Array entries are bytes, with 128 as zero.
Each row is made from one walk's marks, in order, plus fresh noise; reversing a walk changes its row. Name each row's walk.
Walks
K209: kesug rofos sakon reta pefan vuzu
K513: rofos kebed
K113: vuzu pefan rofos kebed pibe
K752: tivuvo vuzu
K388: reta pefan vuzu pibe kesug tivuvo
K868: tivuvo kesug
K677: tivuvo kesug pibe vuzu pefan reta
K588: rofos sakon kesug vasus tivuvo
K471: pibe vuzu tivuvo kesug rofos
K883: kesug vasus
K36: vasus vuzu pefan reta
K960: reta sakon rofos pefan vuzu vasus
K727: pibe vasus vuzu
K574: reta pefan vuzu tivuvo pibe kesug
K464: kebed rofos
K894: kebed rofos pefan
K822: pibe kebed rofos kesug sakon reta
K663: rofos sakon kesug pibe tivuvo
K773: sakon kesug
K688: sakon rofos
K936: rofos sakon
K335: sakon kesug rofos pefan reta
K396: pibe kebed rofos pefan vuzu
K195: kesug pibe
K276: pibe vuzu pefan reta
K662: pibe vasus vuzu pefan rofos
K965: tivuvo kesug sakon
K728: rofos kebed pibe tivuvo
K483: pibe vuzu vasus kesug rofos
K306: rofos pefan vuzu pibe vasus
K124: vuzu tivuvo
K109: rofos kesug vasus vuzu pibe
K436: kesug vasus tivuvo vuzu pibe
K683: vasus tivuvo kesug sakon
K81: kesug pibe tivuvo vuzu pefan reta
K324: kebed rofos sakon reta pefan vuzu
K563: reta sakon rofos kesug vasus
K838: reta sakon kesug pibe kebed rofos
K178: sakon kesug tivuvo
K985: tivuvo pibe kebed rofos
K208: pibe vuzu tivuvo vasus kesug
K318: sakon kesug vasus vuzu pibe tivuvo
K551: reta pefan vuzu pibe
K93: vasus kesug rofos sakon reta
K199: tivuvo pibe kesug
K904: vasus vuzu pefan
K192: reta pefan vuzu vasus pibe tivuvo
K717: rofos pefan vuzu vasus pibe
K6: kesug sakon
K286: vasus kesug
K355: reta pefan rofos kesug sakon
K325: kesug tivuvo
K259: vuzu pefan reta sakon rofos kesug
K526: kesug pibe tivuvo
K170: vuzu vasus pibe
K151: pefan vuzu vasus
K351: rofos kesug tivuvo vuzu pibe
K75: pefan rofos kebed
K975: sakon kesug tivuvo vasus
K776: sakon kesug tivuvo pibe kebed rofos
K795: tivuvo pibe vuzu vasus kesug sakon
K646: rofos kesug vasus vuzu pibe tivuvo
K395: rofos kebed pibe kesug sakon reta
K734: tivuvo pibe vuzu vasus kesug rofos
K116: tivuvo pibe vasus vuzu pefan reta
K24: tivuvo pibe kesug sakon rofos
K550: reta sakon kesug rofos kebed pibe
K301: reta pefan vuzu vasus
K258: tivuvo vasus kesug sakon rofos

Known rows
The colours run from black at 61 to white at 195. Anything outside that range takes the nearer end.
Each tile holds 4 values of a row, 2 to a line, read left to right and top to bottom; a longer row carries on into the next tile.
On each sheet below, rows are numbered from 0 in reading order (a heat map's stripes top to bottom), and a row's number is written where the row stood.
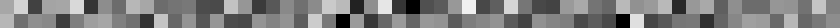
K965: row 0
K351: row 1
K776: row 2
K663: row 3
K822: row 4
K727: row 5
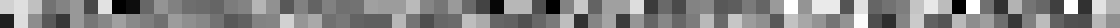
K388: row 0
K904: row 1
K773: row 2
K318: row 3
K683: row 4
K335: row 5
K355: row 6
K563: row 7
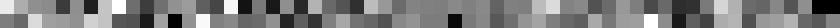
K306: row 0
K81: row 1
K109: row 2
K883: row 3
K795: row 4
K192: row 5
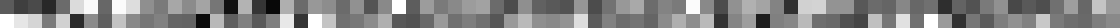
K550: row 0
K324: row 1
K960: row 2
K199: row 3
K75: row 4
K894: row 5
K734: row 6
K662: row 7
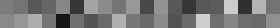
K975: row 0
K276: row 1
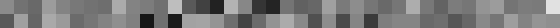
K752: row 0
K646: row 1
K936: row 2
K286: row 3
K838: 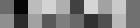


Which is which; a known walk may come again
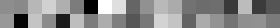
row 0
K396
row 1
K551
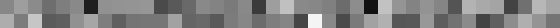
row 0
K151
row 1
K170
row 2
K717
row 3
K868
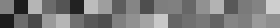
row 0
K109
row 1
K513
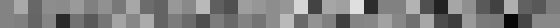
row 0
K325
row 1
K464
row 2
K965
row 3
K588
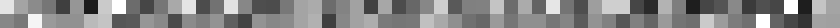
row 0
K306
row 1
K663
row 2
K301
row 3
K6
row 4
K985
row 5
K259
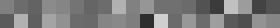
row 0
K752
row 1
K351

